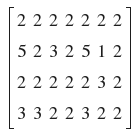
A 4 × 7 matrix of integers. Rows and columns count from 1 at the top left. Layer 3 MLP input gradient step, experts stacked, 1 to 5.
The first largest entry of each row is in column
1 1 6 1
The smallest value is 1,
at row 2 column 6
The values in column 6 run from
1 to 3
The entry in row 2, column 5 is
5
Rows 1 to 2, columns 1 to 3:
2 2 2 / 5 2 3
